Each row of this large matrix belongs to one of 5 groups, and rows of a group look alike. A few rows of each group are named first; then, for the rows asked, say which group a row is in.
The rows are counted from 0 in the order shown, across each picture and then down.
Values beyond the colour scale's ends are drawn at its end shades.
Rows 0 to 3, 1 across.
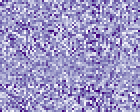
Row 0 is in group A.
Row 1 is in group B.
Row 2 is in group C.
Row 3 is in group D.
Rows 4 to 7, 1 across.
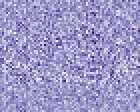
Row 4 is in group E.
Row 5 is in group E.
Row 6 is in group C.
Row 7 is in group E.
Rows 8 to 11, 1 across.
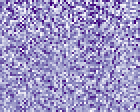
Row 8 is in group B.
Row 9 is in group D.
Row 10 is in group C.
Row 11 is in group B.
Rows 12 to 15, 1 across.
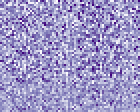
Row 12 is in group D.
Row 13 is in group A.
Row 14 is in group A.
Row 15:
A
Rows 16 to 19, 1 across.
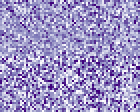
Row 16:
B
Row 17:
C
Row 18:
D
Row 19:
B
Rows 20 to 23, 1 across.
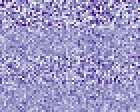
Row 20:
A
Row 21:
D
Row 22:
D
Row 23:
E
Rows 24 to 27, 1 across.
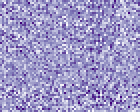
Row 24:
C
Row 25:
C
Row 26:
E
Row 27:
A
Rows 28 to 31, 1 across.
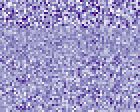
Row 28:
E
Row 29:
E
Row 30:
A
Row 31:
A
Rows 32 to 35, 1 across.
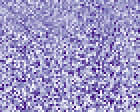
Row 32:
D
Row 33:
C
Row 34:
A
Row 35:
A
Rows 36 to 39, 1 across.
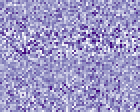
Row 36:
E
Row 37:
A
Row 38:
D
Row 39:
B
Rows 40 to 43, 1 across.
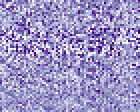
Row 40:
A
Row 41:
C
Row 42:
D
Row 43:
D
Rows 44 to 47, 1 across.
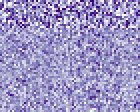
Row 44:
E
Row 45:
D
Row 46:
A
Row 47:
B
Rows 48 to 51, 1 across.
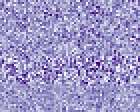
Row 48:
E
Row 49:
D
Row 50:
E
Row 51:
C
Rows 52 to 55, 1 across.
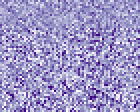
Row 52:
D
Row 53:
C
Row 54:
D
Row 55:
B
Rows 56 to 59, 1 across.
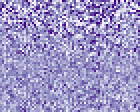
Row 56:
C
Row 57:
B
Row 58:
E
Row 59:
B
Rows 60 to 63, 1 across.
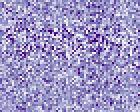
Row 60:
C
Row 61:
B
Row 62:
D
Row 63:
A
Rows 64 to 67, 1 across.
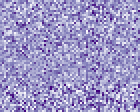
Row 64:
A
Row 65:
E
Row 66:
E
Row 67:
B
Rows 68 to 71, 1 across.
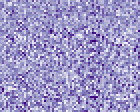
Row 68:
E
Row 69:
B
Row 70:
D
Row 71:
E
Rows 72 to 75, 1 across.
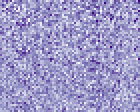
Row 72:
A
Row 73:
A
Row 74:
B
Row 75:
C
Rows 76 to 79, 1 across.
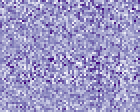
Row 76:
D
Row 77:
B
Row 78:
B
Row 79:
C
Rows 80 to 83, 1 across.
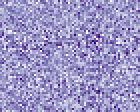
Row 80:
D
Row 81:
E
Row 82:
C
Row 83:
D
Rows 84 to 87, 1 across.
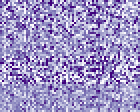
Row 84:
B
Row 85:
B
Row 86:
C
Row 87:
B
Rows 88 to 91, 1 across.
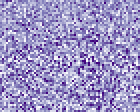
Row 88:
A
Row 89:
E
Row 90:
D
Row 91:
C
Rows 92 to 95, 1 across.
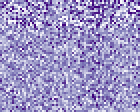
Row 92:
C
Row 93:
D
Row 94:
D
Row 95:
A
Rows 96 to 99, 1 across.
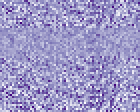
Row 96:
C
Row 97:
B
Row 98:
C
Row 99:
C
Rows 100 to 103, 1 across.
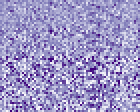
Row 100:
B
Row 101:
B
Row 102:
B
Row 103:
C
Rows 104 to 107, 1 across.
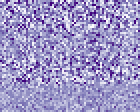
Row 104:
B
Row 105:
B
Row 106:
A
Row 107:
D
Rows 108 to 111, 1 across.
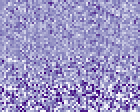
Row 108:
B
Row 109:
B
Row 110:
E
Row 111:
E
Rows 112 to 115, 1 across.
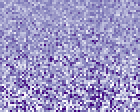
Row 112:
C
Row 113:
E
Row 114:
B
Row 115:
C
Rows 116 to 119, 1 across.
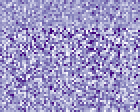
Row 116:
A
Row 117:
B
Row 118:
A
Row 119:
B
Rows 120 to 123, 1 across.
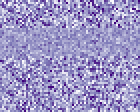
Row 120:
D
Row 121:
E
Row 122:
A
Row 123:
B
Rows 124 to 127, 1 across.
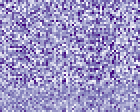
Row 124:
A
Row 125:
C
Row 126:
C
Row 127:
D
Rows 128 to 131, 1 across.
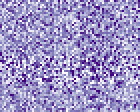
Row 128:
D
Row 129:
D
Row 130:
A
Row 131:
B
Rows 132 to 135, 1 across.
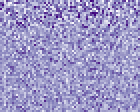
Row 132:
E
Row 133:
A
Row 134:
B
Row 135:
E
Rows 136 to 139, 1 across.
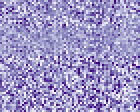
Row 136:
C
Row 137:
C
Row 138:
D
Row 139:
B
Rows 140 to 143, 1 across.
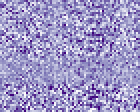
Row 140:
C
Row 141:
C
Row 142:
D
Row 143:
B
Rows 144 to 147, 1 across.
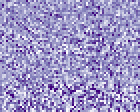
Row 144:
E
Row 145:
C
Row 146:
A
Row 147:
B
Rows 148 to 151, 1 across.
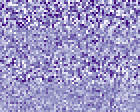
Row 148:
E
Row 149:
E
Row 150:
A
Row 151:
C
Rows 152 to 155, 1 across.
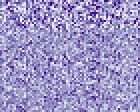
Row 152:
B
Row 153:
D
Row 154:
B
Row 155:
E
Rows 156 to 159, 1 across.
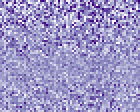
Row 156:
D
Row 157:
E
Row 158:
C
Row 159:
C
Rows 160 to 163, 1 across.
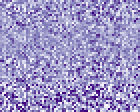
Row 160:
A
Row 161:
B
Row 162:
A
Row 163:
E
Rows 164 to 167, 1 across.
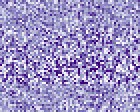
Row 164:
D
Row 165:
E
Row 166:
E
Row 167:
C
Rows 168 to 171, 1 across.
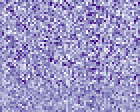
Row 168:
B
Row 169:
E
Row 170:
B
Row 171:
D
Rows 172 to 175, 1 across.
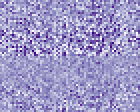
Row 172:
C
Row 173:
C
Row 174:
D
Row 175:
C
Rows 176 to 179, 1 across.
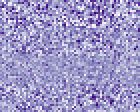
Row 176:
C
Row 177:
A
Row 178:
C
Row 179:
A
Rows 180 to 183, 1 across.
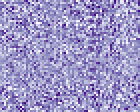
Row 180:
C
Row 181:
C
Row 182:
B
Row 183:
E
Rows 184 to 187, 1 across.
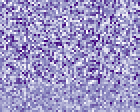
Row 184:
C
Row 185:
E
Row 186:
B
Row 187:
A
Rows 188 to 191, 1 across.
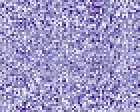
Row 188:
C
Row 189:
A
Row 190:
C
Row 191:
A
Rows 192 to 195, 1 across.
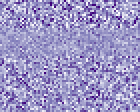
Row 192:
B
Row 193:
D
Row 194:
E
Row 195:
E
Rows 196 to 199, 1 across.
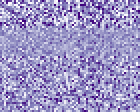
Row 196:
D
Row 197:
D
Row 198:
D
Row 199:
E
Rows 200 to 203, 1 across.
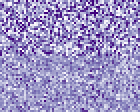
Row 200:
E
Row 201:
D
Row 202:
C
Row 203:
E
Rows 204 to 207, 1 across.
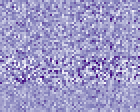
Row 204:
A
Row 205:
A
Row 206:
A
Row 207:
B
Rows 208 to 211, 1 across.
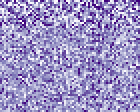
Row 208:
D
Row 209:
C
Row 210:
D
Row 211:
E
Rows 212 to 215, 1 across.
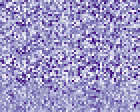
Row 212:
A
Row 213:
A
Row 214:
A
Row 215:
B
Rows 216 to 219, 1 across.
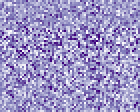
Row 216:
E
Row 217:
E
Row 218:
B
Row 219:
B
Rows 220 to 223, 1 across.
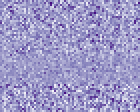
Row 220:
B
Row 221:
A
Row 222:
E
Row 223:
B
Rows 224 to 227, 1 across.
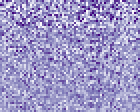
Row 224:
A
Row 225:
C
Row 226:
B
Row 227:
C
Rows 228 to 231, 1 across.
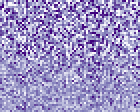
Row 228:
E
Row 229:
B
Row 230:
D
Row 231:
A
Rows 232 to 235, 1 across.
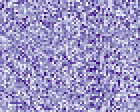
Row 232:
E
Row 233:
D
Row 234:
B
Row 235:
C
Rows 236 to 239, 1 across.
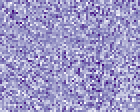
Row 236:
E
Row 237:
C
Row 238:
D
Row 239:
C
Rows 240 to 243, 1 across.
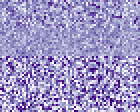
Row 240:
B
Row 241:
A
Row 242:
B
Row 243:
A
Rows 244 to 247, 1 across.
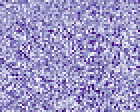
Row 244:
A
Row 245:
B
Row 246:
C
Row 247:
D
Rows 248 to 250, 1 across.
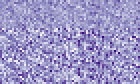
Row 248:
B
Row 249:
D
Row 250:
D
